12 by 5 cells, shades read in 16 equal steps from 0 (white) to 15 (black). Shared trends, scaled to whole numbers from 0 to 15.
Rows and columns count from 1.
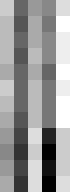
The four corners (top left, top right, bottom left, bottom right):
3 2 5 2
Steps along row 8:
up down up down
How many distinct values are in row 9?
5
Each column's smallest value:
3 9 2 7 0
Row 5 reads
5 9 5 9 0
